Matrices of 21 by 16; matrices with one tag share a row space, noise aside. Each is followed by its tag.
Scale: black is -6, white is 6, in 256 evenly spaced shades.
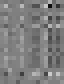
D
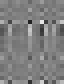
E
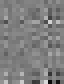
D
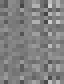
D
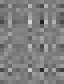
E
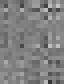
D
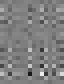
E
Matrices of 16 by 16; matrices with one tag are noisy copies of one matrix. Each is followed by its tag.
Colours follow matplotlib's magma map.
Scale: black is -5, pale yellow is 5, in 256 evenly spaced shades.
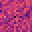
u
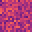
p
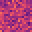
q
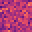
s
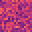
p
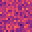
p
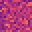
s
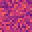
q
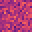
s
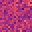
u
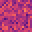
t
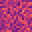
s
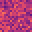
q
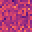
t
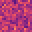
t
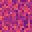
t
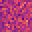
s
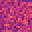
s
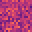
p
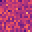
p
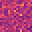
u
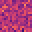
t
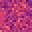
q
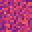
s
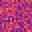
p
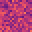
q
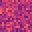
p
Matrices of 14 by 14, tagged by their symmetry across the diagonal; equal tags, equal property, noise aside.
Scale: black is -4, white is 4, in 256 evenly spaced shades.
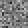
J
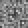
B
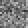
J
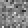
J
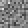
B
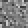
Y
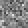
J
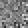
Y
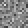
B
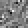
Y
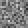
B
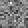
J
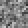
Y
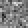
Y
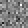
J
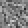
Y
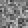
B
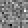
Y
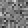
B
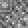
B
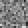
Y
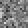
J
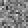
J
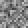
B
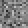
J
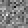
Y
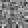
Y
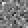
B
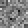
B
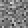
J
